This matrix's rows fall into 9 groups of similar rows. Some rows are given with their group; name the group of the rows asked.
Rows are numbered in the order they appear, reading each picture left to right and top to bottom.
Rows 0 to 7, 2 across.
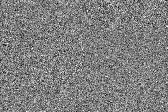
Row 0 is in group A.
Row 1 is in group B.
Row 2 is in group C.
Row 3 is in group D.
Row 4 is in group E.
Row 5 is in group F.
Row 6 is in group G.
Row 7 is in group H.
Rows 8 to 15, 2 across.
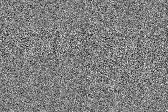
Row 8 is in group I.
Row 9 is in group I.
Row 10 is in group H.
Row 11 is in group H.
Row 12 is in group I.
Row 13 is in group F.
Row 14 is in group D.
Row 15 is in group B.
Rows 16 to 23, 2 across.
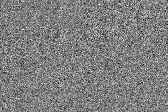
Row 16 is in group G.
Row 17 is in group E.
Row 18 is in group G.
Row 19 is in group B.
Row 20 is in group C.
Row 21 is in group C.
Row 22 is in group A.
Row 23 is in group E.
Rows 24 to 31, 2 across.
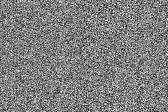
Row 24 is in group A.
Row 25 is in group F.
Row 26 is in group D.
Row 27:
F
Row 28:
A
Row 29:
E
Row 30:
G
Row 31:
H
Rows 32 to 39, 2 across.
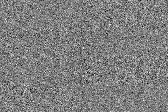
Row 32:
I
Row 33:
H
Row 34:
D
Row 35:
C
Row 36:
D
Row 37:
E
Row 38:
I
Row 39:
G
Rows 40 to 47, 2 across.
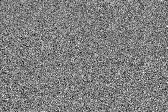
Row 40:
F
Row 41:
B
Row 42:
H
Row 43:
D
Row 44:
C
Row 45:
G
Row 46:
C
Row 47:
F
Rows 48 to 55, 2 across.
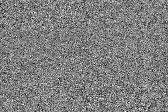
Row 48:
E
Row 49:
A
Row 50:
D
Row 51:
H
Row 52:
C
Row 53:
D
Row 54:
F
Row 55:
A
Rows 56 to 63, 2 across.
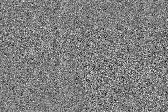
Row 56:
G
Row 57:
D
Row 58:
H
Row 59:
D
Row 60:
G
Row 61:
F
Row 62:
I
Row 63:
I
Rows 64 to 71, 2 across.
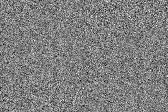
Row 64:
I
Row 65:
F
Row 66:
E
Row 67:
I
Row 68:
H
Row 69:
D
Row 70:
E
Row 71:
H
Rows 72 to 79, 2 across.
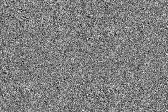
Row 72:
H
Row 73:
C
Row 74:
A
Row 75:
B
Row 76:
C
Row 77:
G
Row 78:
B
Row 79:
B
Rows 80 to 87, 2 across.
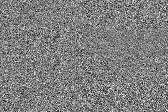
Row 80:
C
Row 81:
E
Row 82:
G
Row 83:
D
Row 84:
G
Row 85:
C
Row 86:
C
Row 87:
B
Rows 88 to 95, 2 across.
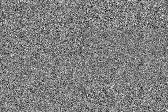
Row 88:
A
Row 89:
H
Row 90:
D
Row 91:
D
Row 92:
E
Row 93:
G
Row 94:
I
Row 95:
B
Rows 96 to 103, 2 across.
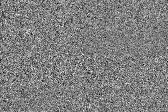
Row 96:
A
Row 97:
E
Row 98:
B
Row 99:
D
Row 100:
E
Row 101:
C
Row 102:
C
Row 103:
A
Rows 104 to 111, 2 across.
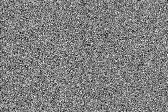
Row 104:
H
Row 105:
E
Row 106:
F
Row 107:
C
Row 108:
F
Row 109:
G
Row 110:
E
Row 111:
F
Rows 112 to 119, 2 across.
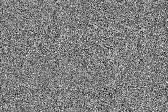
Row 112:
H
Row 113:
D
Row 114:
G
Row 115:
H
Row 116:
I
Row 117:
B
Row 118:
A
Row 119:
F
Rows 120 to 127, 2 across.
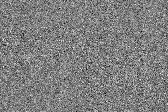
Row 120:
C
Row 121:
I
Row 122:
C
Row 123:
A
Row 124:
B
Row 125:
H
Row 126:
G
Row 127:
D
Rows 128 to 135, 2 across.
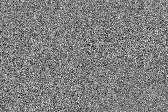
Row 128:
G
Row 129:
G
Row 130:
E
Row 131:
C
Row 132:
I
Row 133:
D
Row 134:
H
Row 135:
I
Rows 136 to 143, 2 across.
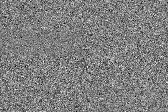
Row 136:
C
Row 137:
F
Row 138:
D
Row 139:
H
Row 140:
F
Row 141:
B
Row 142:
G
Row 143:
A
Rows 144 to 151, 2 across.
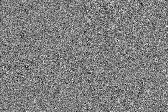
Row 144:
F
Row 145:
B
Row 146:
C
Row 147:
E
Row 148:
F
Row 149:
C
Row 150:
G
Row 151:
G
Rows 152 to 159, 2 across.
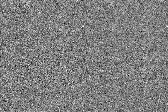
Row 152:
B
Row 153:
B
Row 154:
A
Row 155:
A
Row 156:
F
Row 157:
A
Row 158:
C
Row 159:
D
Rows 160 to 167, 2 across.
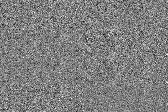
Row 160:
E
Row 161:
I
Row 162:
G
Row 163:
B
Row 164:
G
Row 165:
B
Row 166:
G
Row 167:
D
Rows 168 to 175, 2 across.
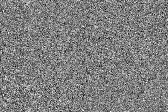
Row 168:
B
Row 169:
D
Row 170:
A
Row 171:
F
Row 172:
A
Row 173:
A
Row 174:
B
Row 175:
G
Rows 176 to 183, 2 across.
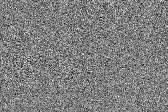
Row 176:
D
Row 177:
B
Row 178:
B
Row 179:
D
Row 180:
I
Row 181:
C
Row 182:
A
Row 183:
E
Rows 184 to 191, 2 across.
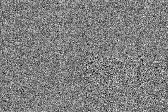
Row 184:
A
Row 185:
G
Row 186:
A
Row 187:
E
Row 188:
D
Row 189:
H
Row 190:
C
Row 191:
H
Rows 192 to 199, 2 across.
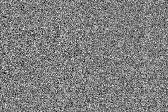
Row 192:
C
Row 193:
D
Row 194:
G
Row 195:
G
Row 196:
C
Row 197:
A
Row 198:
A
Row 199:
A
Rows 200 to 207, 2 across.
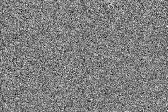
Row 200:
H
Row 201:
B
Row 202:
A
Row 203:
D
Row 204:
I
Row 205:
A
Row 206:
A
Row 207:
C
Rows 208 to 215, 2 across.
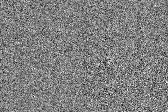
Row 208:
I
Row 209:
H
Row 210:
A
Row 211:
H
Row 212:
E
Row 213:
B
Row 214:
E
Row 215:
F
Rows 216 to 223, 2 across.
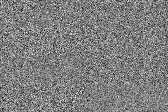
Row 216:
I
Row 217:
D
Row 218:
H
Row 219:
I
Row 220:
I
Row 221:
D
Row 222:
E
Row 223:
E
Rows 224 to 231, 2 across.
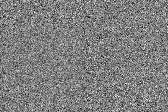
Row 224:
E
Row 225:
C
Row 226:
E
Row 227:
A
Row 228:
A
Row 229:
C
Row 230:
H
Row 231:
E
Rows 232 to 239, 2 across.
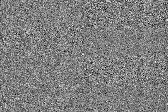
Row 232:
F
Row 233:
D
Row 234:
B
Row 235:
D
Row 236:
G
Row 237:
H
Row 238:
A
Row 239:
D
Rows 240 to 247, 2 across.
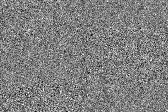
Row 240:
H
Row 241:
G
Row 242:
B
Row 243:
H
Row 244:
F
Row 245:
A
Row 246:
F
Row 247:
B
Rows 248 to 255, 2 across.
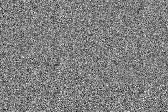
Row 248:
E
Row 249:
G
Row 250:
E
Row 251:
H
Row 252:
G
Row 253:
I
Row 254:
G
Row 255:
G
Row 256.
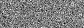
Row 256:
C
